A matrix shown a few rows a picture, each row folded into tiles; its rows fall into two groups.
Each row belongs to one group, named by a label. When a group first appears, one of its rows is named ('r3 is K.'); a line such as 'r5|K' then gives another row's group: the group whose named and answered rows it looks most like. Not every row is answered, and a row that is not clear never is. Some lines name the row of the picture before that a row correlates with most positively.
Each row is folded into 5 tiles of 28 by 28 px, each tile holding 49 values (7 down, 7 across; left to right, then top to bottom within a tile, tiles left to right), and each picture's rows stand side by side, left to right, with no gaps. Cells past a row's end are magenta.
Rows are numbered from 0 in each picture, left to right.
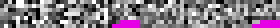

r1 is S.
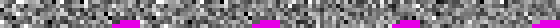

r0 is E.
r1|E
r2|S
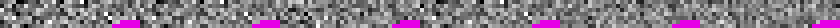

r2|S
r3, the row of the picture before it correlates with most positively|3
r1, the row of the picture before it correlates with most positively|3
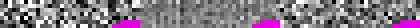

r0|S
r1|S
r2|E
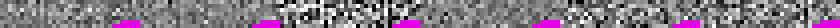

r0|S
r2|S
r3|S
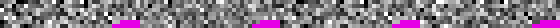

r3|E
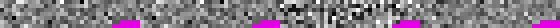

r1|E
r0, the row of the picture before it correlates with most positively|3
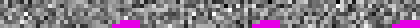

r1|S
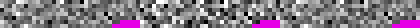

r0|E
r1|E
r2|E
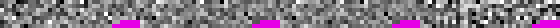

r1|E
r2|E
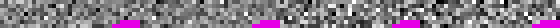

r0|S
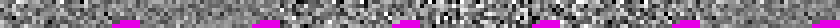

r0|E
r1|S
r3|S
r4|E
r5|E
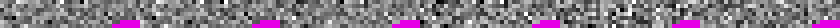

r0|E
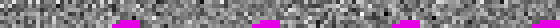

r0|S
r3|E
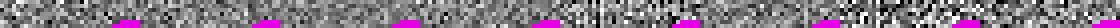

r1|S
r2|S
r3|S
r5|S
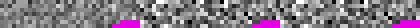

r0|S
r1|E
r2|E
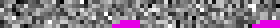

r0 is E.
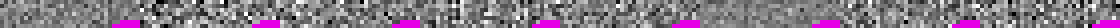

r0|S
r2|E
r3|S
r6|S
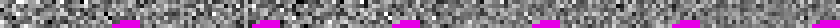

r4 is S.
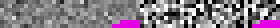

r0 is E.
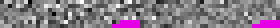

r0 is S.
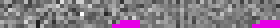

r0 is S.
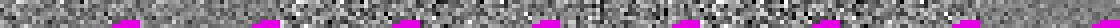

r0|E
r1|E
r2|E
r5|E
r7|S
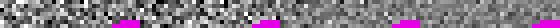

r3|S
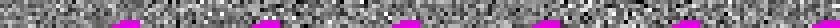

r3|S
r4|S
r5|S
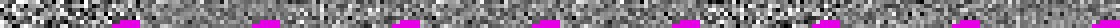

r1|E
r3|E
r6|S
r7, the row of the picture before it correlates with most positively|5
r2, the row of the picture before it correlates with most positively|1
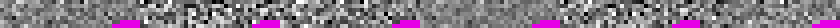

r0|E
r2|E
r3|E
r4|S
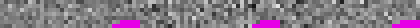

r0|S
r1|S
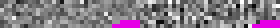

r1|S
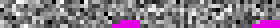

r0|E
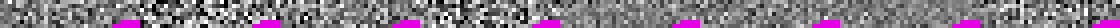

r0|S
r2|S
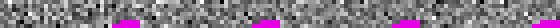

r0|S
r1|E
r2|E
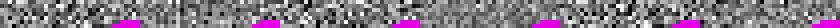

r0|S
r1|S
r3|S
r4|S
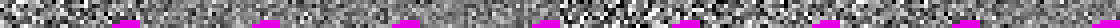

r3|S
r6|E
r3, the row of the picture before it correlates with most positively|1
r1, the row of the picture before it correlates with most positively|2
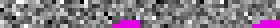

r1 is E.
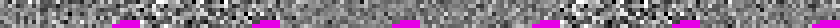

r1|E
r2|E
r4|E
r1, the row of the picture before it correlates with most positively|0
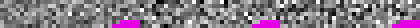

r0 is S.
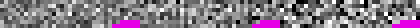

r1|S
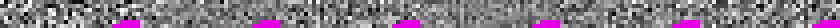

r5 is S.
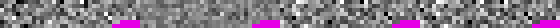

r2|E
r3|E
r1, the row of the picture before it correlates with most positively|5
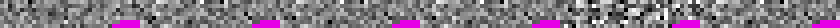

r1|E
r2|E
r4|S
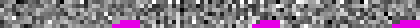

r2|E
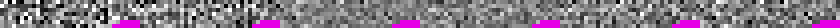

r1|S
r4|S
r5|E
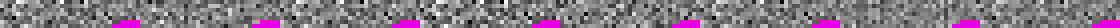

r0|E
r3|E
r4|S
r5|E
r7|E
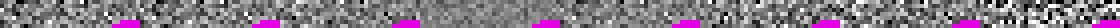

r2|E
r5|S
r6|E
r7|S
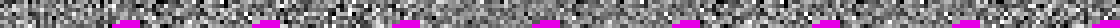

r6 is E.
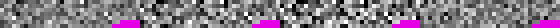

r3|S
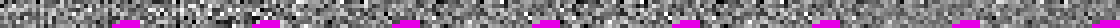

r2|E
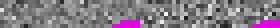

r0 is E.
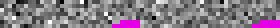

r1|E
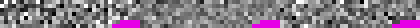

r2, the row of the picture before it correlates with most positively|1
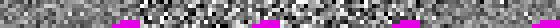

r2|E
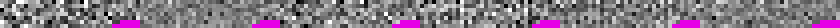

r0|E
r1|S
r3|S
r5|E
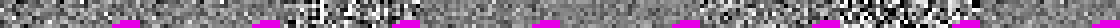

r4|S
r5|S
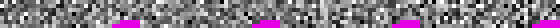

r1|E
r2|S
